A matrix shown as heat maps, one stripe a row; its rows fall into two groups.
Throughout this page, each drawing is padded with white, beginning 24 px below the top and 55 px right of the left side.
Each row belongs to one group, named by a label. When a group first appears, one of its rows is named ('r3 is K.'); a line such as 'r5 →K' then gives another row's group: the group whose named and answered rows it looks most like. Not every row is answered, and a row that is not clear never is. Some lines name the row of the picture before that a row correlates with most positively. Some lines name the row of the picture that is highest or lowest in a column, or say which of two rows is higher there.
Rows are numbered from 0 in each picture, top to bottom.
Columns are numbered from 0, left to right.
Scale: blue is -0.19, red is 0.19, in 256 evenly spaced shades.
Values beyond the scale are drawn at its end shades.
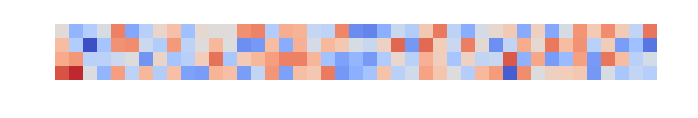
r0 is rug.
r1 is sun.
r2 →rug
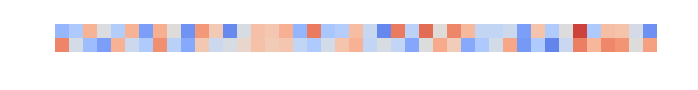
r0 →rug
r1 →rug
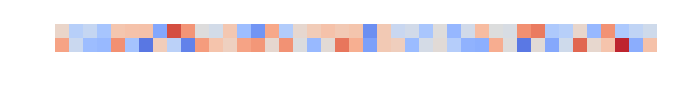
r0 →sun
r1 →rug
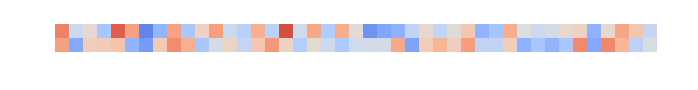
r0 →rug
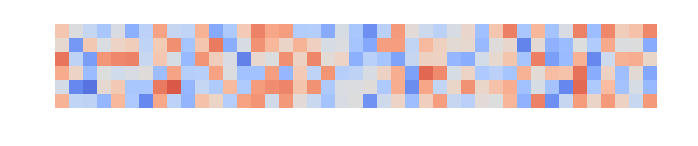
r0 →rug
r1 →rug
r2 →rug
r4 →rug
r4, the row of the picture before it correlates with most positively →1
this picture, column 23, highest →1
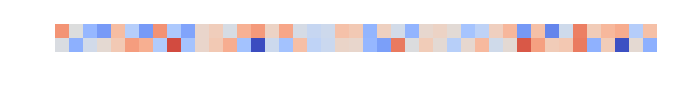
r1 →sun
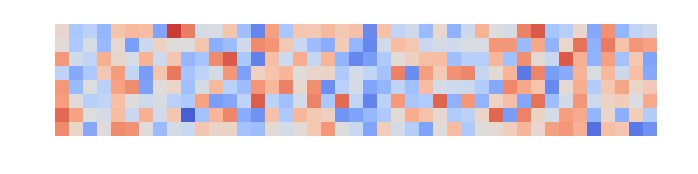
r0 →sun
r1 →rug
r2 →sun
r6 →sun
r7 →sun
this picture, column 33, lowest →3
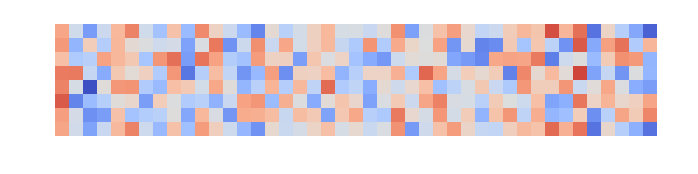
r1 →rug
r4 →sun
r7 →sun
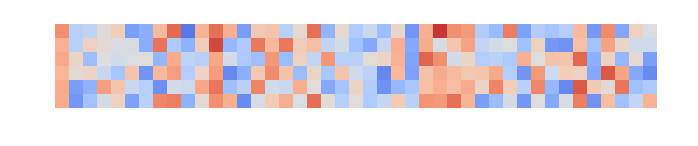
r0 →rug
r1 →rug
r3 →rug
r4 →rug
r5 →rug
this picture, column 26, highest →2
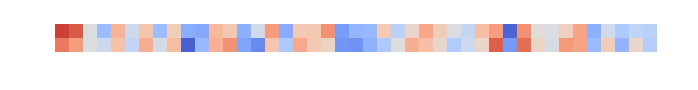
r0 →sun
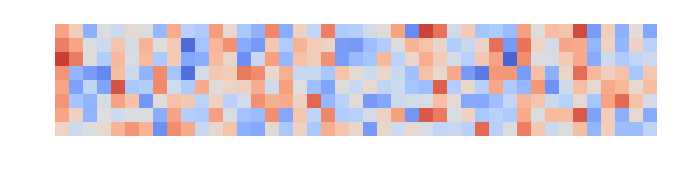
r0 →sun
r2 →sun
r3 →rug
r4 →rug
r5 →rug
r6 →sun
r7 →sun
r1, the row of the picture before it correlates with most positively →1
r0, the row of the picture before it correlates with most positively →0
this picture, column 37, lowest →5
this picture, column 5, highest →7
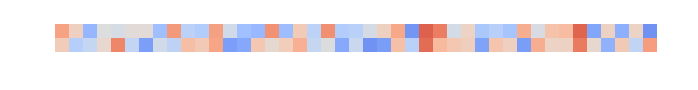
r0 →sun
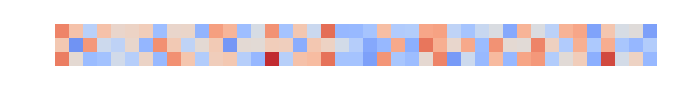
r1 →rug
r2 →sun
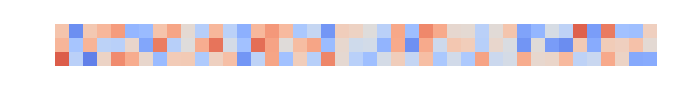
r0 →rug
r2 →sun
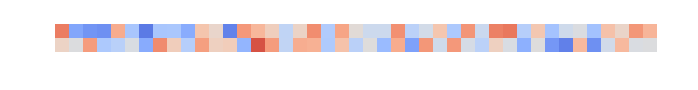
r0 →rug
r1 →rug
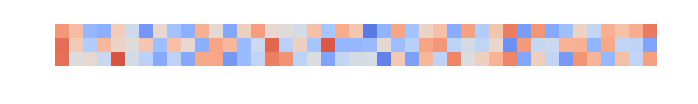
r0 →rug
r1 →sun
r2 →rug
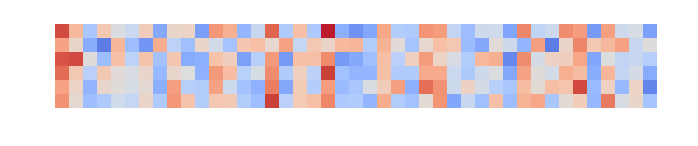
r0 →sun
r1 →rug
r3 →sun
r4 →sun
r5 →sun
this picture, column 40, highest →1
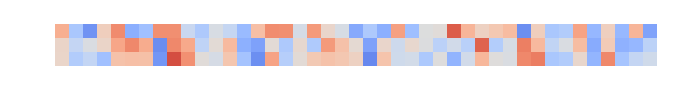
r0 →rug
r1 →sun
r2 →sun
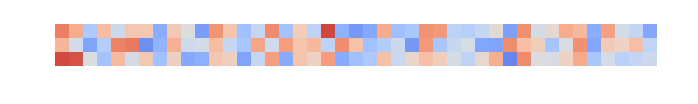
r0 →sun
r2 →sun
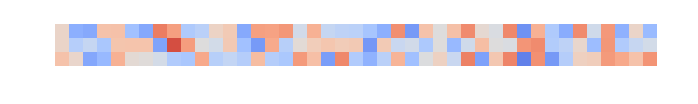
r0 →rug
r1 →sun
